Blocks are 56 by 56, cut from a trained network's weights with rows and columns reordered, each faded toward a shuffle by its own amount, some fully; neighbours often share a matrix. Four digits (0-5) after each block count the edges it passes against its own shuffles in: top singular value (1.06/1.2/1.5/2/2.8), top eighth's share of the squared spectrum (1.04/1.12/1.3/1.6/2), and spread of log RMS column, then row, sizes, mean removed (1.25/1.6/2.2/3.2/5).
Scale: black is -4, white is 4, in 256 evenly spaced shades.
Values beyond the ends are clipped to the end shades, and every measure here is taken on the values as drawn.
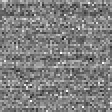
3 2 0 1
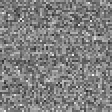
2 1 0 0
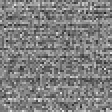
3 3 0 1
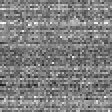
4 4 2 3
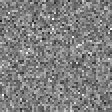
0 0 0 0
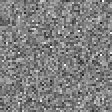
1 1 0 0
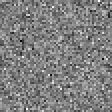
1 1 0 0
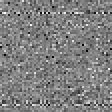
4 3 0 2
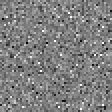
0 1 0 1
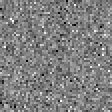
0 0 0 0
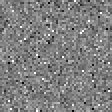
0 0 0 0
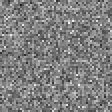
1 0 0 0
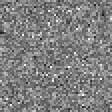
0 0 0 0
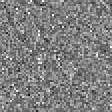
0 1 0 0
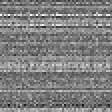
5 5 2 3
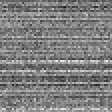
5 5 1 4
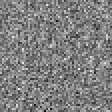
2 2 1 0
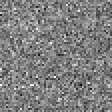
1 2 0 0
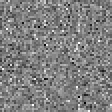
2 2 1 0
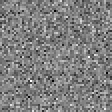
2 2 0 0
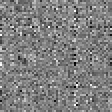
3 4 2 3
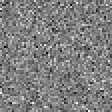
1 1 0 0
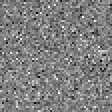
1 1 0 0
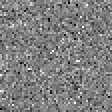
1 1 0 0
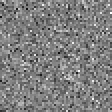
2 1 0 0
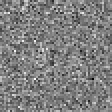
2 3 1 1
